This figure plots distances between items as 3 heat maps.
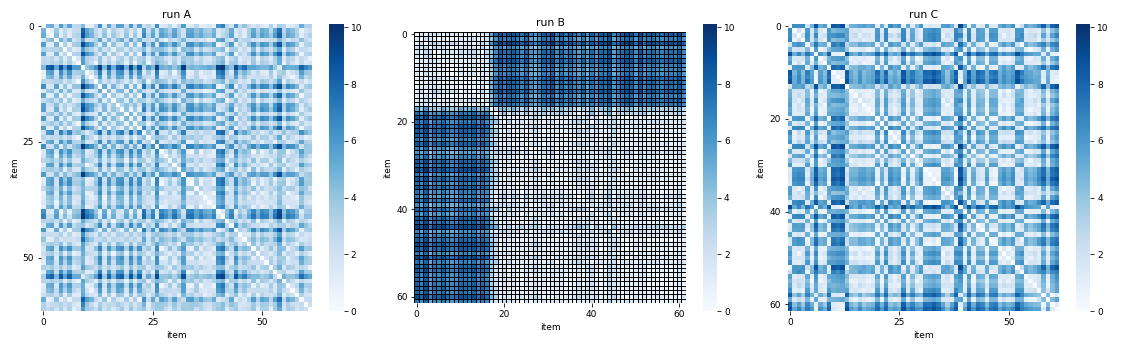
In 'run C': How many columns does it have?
62
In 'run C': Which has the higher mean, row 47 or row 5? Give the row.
47
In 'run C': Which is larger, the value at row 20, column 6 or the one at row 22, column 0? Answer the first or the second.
the first
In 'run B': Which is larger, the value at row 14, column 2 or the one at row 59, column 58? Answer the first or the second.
the first
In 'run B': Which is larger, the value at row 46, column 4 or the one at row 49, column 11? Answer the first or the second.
the second
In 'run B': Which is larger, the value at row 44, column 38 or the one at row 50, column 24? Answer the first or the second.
the first
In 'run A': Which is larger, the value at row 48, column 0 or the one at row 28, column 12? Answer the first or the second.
the second
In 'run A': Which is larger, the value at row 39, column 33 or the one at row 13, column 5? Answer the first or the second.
the second
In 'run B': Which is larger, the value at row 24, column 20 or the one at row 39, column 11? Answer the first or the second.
the second
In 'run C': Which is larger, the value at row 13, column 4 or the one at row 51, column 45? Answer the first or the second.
the first
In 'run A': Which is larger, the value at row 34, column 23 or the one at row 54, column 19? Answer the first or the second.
the second
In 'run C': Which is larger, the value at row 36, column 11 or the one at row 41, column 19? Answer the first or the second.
the second
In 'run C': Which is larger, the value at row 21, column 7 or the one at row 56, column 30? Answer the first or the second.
the second
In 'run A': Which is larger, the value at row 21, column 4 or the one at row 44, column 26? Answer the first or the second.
the first
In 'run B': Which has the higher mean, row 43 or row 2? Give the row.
2
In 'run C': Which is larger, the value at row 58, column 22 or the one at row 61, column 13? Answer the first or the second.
the second
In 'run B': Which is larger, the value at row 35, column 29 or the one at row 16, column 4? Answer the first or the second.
the second
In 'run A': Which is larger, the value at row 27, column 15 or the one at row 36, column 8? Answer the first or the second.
the first
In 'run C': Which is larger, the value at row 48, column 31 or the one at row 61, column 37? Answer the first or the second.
the second
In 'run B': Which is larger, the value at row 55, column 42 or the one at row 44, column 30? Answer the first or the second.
the second
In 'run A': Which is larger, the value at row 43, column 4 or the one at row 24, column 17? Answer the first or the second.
the first
